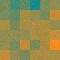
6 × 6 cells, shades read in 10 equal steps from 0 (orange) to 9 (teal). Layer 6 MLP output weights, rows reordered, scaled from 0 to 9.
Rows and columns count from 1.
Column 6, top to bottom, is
4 2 4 2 0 3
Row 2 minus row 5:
1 1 1 -1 2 2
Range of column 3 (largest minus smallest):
4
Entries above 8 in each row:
1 0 0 0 0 0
